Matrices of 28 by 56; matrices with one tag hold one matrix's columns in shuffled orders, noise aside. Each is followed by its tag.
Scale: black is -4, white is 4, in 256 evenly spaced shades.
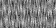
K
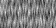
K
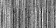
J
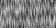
K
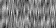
K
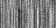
J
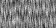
K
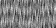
K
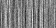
J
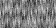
K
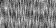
K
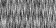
K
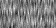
K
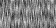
K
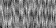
K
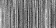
J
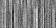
J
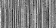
J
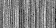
J
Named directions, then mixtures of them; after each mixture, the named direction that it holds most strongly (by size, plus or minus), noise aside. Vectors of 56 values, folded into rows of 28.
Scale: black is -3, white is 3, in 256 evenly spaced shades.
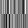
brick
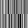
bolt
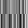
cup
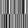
brick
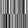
brick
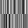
brick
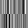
brick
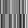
cup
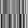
cup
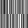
bolt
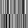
brick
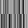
cup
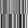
cup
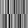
bolt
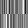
brick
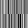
bolt
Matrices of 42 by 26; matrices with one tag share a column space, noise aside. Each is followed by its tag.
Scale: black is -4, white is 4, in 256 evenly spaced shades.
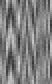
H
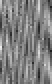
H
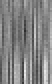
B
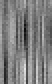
B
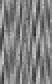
H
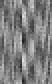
H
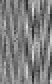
H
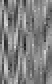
H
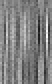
B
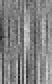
B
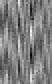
H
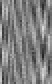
H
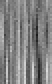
B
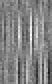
B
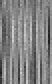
B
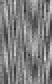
H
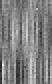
B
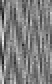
H
